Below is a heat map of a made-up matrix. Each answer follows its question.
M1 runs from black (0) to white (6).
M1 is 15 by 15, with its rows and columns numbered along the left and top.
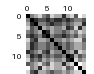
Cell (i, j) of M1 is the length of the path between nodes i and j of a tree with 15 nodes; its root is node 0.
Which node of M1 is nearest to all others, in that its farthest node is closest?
1
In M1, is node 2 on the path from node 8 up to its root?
no
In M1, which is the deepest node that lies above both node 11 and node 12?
9
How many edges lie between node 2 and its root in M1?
4
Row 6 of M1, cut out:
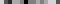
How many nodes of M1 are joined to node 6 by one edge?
1
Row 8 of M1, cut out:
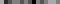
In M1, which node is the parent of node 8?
1
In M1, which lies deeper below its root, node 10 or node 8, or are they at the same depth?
the same depth
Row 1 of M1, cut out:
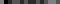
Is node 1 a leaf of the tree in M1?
no
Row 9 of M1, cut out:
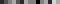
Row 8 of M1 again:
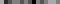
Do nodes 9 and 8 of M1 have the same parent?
no
